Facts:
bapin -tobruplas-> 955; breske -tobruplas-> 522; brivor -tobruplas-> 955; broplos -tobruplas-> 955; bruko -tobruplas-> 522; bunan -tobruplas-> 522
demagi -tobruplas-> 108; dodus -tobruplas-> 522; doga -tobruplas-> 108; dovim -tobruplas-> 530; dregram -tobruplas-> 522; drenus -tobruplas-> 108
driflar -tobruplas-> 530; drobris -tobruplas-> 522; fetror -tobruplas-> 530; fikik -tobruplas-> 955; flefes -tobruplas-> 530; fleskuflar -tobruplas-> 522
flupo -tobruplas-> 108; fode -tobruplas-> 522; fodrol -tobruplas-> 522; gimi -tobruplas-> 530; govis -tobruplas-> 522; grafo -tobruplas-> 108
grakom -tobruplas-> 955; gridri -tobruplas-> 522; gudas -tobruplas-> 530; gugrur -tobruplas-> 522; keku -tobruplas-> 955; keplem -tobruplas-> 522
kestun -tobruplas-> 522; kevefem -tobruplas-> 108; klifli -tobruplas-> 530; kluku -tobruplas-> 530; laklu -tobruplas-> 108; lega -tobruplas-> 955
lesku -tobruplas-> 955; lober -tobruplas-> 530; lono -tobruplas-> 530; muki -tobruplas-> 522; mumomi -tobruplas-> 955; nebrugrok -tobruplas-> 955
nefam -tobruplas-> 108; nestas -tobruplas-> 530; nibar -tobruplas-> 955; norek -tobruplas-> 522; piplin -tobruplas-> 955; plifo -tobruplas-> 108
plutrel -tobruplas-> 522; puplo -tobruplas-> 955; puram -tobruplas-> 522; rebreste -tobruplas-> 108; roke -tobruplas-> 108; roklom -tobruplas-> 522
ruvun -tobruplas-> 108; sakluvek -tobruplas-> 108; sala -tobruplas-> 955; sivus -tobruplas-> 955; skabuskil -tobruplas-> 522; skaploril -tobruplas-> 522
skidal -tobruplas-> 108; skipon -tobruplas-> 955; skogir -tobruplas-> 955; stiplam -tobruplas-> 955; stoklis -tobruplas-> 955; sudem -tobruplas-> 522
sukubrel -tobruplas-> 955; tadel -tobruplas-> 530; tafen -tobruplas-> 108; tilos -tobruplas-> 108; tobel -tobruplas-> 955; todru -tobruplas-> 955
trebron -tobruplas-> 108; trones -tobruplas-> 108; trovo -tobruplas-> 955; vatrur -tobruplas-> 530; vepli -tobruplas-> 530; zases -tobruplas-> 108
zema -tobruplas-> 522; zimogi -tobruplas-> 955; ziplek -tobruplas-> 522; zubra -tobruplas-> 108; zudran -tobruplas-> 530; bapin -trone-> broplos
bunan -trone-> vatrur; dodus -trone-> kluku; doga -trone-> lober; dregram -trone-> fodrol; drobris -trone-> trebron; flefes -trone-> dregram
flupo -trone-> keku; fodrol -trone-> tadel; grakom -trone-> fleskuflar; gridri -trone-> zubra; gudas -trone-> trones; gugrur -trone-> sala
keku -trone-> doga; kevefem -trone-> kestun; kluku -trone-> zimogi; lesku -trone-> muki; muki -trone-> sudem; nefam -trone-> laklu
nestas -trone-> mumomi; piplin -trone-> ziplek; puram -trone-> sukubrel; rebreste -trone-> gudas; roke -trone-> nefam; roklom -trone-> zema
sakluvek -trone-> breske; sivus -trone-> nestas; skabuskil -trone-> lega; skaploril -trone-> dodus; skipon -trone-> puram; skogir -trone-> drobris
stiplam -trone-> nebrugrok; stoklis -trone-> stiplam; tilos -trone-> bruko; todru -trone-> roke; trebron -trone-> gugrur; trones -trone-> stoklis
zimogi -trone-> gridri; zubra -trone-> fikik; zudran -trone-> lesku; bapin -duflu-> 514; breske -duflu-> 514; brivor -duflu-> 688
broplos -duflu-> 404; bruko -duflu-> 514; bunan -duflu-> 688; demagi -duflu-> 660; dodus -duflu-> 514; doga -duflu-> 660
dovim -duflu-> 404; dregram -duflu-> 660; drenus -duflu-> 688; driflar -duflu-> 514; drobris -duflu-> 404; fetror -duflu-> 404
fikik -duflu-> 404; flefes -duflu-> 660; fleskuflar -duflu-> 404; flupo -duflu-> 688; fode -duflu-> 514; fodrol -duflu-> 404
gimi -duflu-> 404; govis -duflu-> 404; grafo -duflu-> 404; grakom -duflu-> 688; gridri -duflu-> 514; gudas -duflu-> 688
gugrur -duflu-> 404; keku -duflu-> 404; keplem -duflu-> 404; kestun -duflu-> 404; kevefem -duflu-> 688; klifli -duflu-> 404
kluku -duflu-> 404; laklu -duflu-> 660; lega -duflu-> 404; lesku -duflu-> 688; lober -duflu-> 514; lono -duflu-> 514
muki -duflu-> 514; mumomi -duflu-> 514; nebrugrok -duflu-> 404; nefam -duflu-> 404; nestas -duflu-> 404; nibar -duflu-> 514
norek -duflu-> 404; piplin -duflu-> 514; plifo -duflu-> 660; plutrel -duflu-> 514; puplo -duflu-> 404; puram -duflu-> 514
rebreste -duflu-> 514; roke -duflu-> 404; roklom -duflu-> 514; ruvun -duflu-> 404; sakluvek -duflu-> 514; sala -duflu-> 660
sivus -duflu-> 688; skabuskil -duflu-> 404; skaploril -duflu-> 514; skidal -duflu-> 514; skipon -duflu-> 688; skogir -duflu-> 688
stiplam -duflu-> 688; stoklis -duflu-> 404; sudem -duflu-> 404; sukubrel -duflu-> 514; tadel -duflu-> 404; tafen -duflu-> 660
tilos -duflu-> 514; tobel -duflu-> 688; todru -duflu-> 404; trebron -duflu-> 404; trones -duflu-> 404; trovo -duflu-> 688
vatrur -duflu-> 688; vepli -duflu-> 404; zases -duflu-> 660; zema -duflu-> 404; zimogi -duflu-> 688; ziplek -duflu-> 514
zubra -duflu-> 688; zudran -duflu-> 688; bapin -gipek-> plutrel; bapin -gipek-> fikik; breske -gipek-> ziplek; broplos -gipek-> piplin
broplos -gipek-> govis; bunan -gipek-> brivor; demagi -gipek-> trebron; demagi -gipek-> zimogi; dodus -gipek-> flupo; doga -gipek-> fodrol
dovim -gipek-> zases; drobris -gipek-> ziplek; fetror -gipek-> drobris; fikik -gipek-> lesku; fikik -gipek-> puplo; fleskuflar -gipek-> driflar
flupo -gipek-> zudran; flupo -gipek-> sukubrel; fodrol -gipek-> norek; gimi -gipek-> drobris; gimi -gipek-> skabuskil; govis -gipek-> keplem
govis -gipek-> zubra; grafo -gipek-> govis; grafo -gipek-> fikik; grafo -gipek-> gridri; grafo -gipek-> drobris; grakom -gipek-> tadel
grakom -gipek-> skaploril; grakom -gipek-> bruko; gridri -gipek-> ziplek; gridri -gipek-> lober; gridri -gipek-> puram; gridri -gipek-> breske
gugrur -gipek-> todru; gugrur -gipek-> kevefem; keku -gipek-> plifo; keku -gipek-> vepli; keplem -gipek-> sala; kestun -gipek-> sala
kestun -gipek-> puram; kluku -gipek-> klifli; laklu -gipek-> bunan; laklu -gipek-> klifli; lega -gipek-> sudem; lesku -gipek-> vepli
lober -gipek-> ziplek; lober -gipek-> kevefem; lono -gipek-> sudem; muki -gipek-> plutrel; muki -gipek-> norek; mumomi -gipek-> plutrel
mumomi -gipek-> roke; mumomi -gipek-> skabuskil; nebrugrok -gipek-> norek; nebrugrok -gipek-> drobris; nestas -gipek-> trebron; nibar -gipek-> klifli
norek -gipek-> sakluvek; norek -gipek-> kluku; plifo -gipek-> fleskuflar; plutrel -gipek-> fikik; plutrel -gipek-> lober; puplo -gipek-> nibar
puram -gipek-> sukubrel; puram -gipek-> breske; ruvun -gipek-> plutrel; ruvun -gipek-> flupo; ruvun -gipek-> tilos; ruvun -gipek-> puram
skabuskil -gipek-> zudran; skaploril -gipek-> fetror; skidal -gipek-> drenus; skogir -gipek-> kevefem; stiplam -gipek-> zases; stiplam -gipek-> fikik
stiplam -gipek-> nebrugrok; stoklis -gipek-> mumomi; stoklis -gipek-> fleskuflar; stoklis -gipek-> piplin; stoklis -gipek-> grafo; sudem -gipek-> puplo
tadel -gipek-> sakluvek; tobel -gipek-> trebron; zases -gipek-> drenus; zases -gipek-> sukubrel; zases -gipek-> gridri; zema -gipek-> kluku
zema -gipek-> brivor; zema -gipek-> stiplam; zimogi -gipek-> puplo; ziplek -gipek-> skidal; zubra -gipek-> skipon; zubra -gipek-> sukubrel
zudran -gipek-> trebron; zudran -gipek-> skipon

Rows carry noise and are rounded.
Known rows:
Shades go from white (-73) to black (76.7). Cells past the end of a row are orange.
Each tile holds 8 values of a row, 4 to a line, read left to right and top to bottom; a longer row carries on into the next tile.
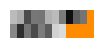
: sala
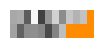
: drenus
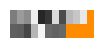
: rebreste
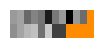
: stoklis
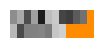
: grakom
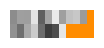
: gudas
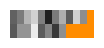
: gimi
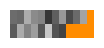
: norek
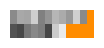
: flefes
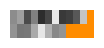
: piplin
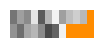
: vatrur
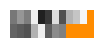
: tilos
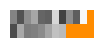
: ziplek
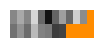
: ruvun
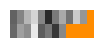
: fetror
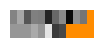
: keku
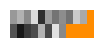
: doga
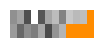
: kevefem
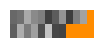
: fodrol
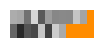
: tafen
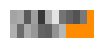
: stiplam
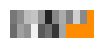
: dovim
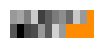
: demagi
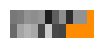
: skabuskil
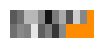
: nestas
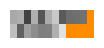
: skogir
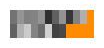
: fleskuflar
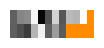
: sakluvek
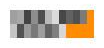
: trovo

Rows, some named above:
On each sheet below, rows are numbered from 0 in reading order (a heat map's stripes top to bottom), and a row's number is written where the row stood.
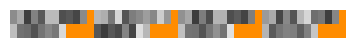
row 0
zimogi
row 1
zases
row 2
zimogi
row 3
brivor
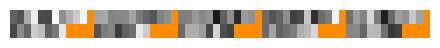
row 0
lober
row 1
dregram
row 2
skabuskil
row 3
dodus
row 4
nefam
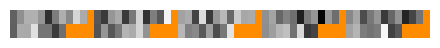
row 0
vepli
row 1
bruko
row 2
zubra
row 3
stoklis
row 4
fikik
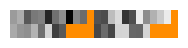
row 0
broplos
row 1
lono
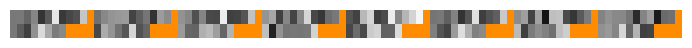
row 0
nibar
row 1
gugrur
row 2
sukubrel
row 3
tobel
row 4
lono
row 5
nibar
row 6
grakom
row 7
nebrugrok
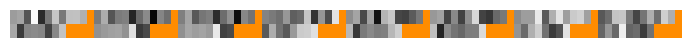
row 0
flupo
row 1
keku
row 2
keku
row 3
gridri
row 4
grakom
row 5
tobel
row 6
gudas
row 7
tadel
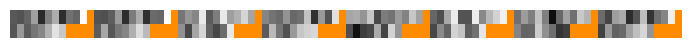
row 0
skaploril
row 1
skaploril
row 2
zudran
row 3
gridri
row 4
laklu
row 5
lober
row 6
trebron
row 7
muki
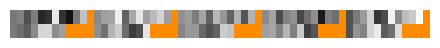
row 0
mumomi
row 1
gudas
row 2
bunan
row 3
todru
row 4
driflar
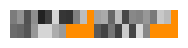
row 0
bapin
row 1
plifo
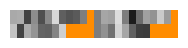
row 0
skipon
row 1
trones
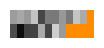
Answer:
laklu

